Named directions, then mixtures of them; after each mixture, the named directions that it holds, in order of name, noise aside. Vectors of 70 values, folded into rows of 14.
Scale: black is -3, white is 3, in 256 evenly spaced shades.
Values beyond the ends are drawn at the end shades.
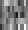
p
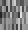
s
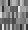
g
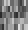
g, p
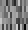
g, p, s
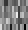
g, p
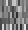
g, p, s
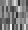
g, p, s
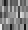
g, p, s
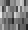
g, p, s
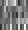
g, p, s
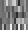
g, p, s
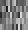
s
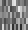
g, s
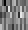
p, s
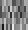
g, p, s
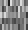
g, s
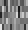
g, p, s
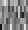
g, p, s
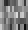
p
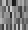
g, s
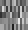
s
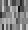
g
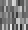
g, p, s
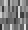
g, p, s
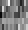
g, p, s
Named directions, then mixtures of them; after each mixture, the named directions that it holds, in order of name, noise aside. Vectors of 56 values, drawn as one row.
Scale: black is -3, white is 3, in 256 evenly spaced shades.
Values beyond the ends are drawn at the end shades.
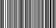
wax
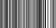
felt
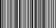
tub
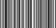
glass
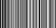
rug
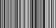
tub, wax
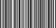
glass, tub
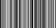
tub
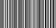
felt, wax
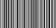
felt, wax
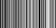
felt, rug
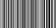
felt, wax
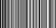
rug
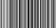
rug, tub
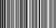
glass, rug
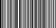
tub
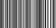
felt, wax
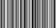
glass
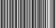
felt, glass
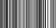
felt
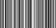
glass, wax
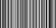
felt, rug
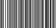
wax
